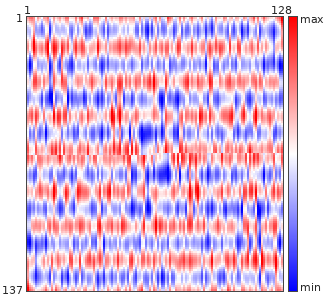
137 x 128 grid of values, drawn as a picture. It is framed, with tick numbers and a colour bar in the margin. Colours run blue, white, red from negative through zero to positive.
Average level on the scale: 50%. Symmetry: a half turn. Stripes: horizontal, repeating 8 times. Slope: none.
